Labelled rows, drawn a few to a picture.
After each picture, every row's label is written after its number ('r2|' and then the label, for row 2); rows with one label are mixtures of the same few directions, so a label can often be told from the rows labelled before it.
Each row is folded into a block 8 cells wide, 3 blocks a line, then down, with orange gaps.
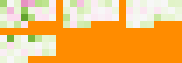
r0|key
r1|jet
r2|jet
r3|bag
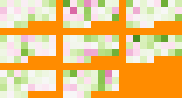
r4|jet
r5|key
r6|key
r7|key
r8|key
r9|bag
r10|jet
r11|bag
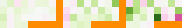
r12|jet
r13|jet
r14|key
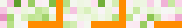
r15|jet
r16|key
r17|key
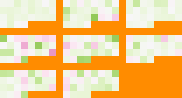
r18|jet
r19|key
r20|bag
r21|bag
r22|jet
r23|key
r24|bag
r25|jet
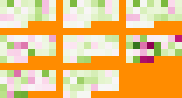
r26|bag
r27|bag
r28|bag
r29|jet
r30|jet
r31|jet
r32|jet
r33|jet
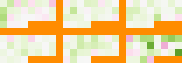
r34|jet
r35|key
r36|key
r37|bag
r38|jet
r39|bag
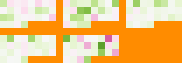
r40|bag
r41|jet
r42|bag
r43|bag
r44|bag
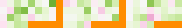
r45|jet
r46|bag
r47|key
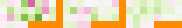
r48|bag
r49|jet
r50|jet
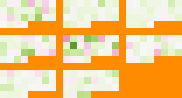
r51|bag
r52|key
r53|bag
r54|key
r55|key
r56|key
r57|bag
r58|jet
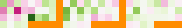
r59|jet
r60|jet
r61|key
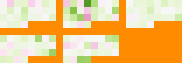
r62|bag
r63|key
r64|bag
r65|key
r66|jet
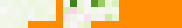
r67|key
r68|bag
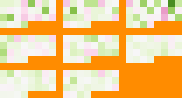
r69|bag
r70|key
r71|bag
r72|jet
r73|key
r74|bag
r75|bag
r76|key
